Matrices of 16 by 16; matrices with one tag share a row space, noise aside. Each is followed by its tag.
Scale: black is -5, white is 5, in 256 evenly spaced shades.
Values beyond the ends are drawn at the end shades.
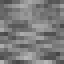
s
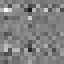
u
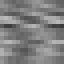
s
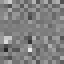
u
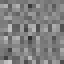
u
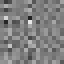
u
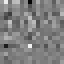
u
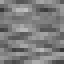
s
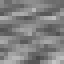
s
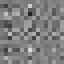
u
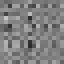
u
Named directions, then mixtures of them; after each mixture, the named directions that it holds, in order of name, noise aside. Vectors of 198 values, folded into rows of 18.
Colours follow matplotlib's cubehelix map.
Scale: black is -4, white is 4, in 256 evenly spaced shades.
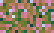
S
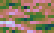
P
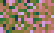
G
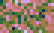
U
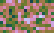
G, P, S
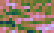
P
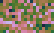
P, S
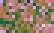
G, P, S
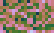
G, P, S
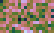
P, U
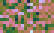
G, P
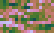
G, P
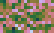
G, P, U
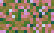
S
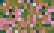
S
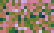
P, S, U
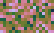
G, S, U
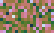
S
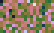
S, U
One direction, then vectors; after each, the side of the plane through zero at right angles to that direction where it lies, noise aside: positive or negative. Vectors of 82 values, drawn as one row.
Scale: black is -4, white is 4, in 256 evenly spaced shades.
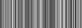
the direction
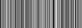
positive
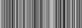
negative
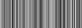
negative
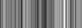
positive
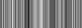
positive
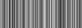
negative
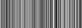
negative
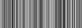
negative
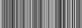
negative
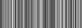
positive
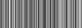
positive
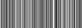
negative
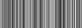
negative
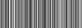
positive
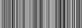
negative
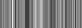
positive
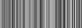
negative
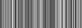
positive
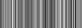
positive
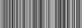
negative
